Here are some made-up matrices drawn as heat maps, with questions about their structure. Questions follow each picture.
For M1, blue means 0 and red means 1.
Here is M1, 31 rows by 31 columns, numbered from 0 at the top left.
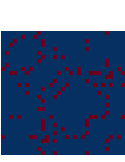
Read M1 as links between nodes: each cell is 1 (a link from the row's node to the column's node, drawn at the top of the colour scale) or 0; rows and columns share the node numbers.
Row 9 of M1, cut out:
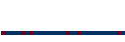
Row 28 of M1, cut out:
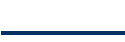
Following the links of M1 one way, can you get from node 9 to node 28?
no
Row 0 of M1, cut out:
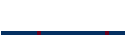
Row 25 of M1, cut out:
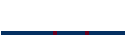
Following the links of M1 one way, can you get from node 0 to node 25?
yes
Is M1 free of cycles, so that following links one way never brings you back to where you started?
no
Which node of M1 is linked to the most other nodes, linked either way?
node 10
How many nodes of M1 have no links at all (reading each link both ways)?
1
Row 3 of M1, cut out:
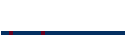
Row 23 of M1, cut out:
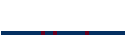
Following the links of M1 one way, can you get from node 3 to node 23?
yes
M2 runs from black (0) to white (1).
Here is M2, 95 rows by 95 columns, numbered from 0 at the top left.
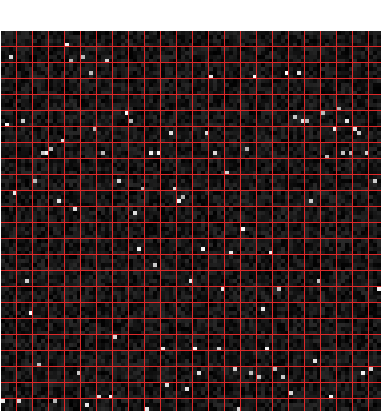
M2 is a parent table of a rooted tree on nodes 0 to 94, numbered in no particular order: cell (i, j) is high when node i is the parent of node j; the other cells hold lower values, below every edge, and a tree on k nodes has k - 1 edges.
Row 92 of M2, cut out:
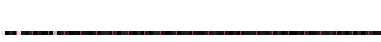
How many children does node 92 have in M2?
3
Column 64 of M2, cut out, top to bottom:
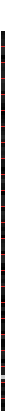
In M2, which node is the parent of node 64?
86
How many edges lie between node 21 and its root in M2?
3
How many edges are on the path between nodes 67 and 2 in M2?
10
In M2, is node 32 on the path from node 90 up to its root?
no
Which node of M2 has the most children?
30
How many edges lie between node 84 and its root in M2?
3
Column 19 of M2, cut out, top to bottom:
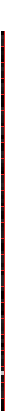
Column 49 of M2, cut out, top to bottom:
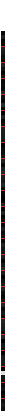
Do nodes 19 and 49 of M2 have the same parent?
yes
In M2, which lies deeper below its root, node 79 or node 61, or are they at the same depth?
the same depth
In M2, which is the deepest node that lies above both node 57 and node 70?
86
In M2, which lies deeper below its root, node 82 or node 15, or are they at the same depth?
node 15
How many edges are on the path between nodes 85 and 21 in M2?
4
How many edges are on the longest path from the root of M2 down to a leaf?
6
